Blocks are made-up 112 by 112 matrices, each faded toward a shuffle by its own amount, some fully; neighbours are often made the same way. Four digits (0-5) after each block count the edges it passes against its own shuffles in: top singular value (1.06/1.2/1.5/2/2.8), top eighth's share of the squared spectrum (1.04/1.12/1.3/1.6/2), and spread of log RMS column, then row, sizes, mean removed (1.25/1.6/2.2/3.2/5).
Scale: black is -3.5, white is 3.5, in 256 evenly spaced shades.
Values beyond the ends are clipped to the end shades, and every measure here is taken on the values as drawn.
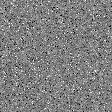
1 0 0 0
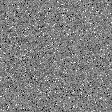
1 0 0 0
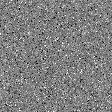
1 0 0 0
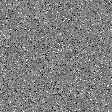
0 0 0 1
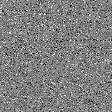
1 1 0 2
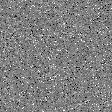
0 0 0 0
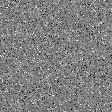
0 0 0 0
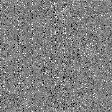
1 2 3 0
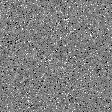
0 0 0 0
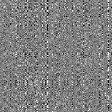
5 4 4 2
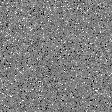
0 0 0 0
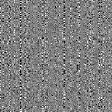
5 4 4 2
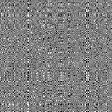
5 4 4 3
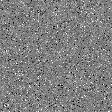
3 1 0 0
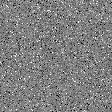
2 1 0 0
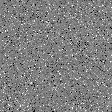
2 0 0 0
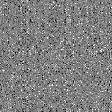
4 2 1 1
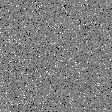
2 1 0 0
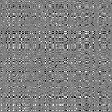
5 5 4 4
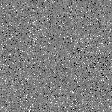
3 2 1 0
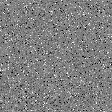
3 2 0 1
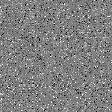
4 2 1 1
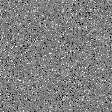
3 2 0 0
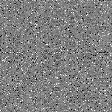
4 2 1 1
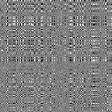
5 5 4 4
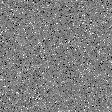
1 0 0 0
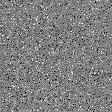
3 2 0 0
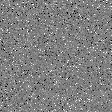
2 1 0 0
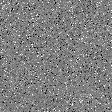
1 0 0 0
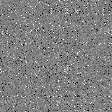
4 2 1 1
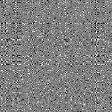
5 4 3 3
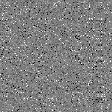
4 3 1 1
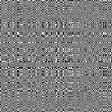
5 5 4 4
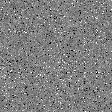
1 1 1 1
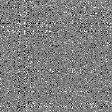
2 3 3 3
